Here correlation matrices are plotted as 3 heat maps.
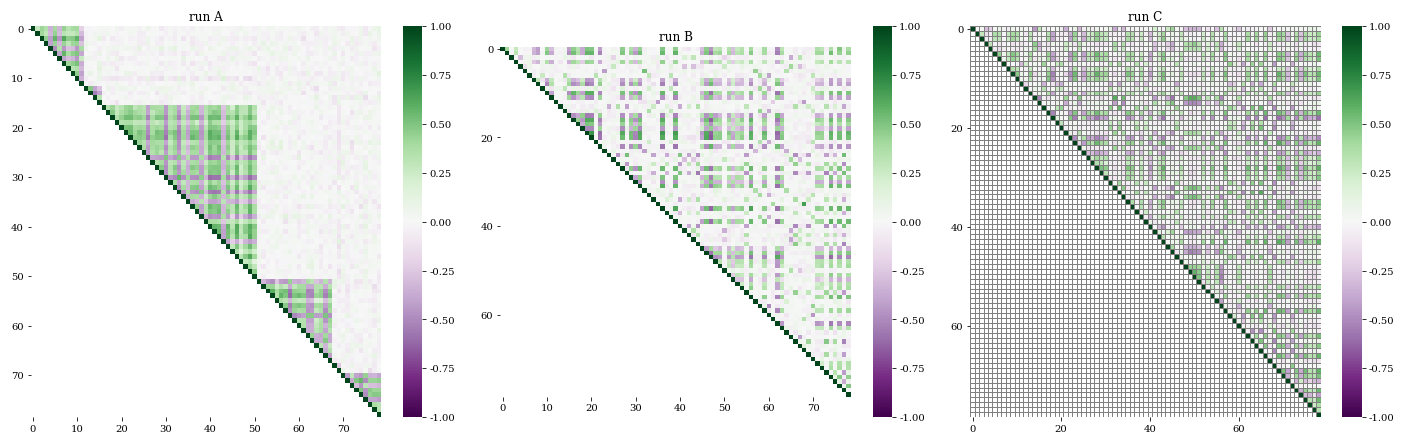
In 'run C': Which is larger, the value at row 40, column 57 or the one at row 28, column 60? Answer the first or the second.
the second
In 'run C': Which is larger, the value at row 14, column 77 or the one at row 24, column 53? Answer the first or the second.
the second
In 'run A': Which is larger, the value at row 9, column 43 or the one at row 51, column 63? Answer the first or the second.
the second
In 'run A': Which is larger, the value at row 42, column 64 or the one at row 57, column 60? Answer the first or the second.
the second
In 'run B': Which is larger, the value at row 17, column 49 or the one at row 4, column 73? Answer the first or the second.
the first
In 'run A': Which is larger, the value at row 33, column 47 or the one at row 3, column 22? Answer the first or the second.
the second
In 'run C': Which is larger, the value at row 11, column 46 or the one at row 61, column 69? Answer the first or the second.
the second
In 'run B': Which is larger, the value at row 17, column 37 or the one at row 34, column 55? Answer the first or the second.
the second
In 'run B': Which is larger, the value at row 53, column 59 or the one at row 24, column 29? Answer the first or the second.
the first
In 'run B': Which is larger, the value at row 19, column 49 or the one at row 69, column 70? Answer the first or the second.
the first
